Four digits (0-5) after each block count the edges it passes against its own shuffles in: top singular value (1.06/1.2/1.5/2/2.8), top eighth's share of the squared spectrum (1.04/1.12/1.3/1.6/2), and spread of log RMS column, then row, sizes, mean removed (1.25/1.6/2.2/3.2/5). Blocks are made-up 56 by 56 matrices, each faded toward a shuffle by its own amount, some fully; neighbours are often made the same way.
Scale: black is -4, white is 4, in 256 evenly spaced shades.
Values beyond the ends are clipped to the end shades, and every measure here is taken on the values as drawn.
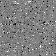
2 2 0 1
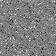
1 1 0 0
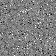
0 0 0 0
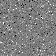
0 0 0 0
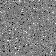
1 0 0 0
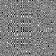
4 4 3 2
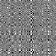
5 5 3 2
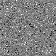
3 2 0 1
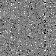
3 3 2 1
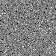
0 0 0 0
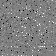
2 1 0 1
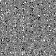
2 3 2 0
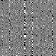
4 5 3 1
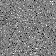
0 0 0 0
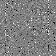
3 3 1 0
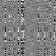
4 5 4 2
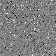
1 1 0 0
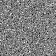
0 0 0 0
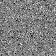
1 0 0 0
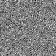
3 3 0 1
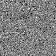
2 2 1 1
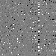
4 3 1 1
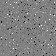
1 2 0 0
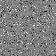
2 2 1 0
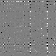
4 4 1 2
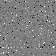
2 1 0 1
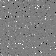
2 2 0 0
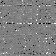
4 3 0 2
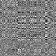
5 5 3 3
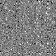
3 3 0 1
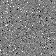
0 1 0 0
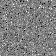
0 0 0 0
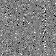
2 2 2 0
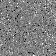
0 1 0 0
